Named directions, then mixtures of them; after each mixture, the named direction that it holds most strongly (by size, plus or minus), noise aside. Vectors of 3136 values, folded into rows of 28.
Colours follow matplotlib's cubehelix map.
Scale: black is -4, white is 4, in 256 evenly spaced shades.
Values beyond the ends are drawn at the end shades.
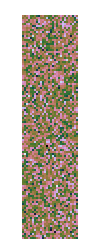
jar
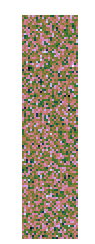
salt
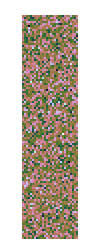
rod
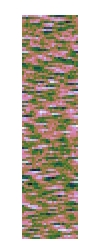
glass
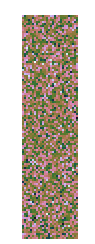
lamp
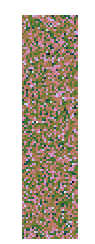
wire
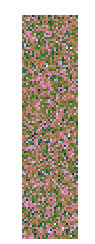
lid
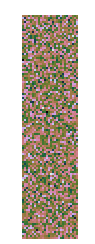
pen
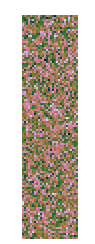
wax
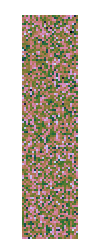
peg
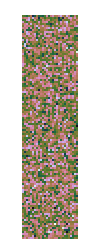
lid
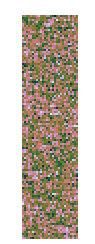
wax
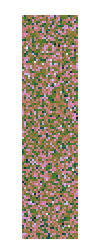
lamp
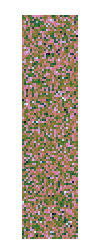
wire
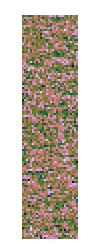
salt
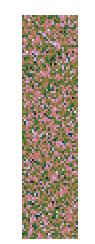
lamp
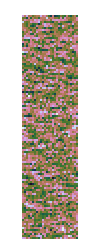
glass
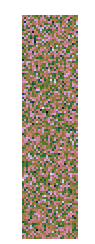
pen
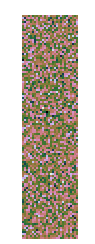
pen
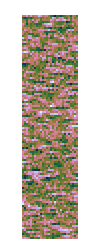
glass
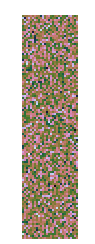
pen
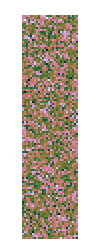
wax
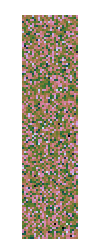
lid
